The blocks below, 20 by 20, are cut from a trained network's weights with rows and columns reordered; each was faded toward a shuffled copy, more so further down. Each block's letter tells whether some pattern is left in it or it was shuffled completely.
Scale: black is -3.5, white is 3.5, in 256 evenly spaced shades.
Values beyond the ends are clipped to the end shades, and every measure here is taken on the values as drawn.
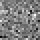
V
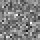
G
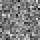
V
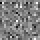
V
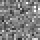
V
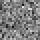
G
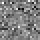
V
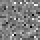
G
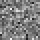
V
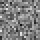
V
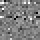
V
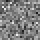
G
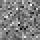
G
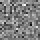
V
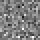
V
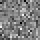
G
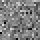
G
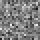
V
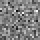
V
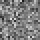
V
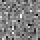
G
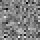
V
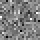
G
